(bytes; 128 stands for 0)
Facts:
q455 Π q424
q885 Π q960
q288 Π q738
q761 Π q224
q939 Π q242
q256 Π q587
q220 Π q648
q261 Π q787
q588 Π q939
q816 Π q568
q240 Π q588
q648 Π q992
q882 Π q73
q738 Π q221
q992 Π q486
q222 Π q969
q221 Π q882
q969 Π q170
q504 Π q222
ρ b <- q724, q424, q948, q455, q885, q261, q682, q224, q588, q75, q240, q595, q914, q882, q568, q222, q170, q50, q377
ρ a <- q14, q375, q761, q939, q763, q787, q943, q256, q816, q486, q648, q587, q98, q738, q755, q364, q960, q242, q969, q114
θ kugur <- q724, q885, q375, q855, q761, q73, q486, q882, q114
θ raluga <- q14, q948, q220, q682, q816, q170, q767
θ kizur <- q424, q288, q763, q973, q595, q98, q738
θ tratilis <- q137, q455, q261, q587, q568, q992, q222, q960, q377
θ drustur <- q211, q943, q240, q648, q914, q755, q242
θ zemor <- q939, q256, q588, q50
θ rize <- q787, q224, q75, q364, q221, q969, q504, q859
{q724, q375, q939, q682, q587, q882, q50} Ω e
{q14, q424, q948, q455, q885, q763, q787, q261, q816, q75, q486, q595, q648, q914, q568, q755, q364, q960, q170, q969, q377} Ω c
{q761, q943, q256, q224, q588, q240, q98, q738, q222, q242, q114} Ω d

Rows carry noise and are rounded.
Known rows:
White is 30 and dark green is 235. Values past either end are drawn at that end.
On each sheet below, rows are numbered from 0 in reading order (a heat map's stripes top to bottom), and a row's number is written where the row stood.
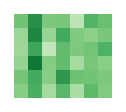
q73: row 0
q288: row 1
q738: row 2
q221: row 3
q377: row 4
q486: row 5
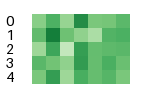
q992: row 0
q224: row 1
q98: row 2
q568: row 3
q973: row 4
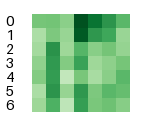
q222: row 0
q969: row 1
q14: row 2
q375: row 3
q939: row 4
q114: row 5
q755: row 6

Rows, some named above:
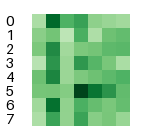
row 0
q885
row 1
q960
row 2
q588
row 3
q816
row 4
q588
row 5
q222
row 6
q240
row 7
q364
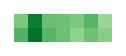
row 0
q948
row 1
q682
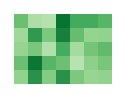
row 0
q587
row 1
q455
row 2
q960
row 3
q882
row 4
q261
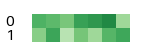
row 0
q170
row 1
q242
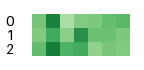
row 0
q588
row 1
q377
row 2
q724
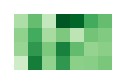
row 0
q256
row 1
q787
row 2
q455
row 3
q761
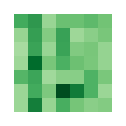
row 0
q50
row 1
q375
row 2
q364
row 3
q220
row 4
q424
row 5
q504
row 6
q288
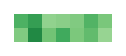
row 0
q424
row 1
q75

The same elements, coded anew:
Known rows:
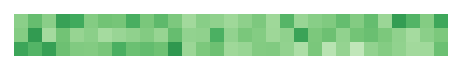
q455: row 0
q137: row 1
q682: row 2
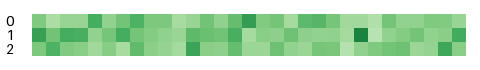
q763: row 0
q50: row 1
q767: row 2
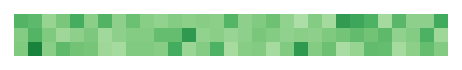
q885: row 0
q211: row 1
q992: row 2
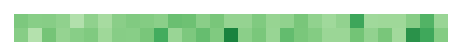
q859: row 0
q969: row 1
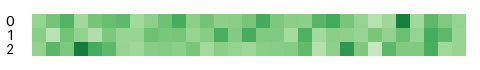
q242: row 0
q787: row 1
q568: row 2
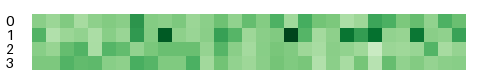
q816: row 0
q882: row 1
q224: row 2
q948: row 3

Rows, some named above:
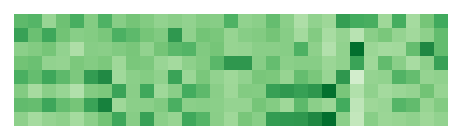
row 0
q885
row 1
q682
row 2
q504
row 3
q375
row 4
q588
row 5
q738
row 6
q588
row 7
q738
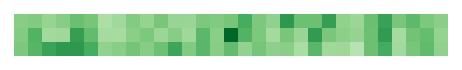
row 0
q960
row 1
q486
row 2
q170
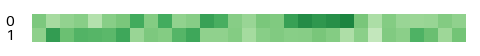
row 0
q738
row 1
q222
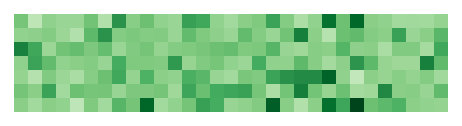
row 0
q221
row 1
q256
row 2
q724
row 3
q220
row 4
q738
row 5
q939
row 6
q73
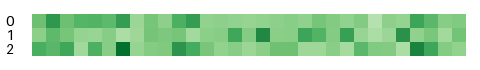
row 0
q222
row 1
q587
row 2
q240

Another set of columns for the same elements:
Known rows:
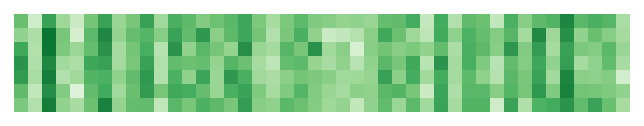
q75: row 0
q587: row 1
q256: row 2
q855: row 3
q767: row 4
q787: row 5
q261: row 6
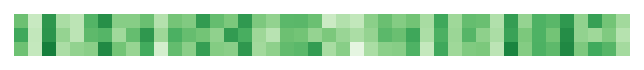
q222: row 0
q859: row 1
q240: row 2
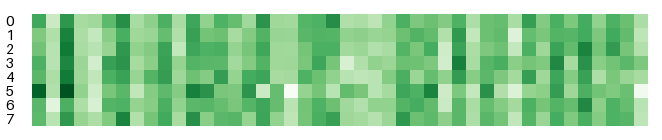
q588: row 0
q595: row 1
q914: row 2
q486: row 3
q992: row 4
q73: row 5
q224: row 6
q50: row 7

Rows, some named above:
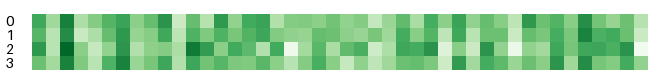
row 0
q220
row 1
q948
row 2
q882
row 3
q375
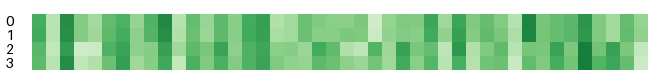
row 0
q504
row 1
q504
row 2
q170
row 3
q948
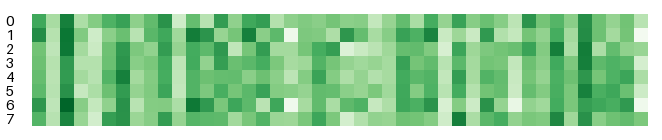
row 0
q220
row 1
q221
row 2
q242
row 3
q682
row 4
q724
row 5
q948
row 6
q882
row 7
q486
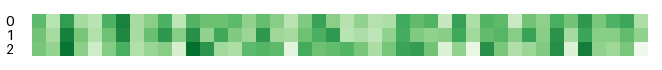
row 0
q724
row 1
q939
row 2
q738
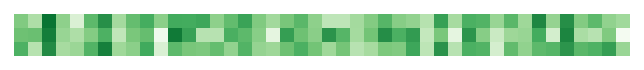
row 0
q960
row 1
q288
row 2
q885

